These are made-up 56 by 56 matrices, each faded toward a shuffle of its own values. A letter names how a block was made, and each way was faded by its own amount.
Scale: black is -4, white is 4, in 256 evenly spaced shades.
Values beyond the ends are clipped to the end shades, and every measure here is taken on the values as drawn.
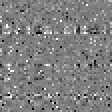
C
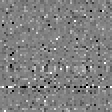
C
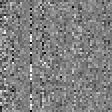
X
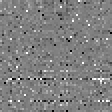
C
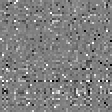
C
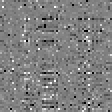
C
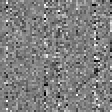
X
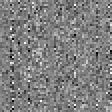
X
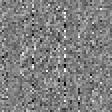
X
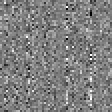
X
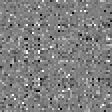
C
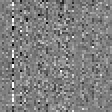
X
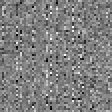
X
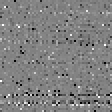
C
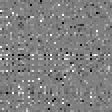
C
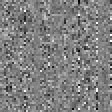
X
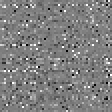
C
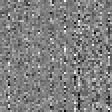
X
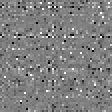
C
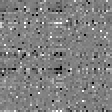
C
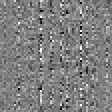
X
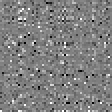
C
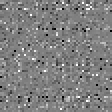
C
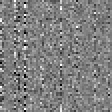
X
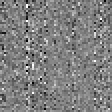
X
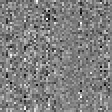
X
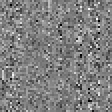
X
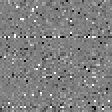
C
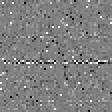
C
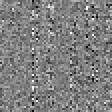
X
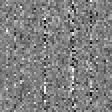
X
